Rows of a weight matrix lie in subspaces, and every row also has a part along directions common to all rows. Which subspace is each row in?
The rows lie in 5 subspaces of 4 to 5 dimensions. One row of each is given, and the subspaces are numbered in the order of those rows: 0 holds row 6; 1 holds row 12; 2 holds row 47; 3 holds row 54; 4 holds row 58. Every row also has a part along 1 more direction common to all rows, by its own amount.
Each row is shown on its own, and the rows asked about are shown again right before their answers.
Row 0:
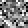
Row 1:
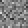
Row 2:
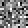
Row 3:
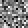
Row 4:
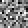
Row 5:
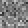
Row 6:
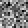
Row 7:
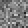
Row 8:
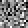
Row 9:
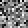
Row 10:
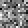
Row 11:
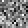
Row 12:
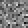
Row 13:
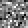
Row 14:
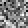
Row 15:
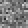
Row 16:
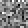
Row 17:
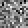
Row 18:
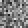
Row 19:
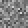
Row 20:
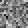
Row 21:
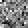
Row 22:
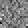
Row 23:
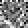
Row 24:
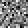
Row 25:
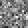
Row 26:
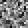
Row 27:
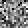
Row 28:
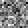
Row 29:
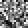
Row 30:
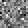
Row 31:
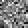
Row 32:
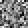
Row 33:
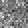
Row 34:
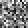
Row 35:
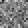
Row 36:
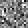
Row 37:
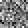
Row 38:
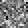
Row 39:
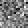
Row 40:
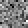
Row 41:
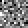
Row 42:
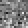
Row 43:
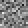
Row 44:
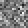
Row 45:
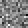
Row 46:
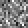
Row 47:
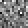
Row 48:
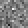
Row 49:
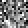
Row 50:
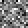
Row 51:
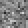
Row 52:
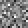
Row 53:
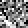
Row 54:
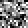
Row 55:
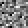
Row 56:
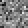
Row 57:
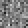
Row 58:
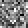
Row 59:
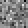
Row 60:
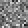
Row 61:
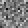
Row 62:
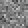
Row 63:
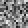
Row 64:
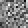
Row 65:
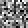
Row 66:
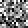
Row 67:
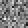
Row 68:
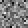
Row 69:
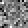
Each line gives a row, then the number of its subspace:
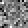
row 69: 4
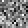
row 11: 4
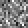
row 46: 1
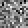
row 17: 1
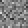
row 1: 2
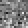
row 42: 3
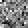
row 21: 3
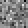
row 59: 3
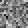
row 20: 4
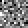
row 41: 3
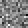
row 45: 1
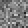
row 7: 1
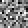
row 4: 2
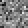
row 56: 3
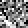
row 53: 4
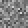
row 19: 2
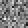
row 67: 2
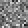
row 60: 2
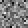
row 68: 0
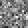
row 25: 0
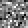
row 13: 3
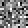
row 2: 1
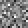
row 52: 0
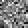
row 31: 0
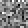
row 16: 4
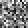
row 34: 4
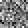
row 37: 3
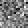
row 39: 0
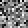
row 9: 4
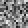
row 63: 4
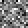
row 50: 2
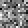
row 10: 3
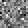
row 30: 2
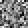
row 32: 4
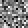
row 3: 0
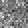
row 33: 3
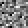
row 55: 4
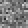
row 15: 3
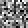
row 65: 4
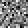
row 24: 2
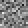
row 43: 0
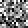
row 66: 4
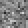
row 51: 3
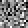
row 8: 0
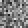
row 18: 3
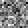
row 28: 0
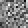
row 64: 0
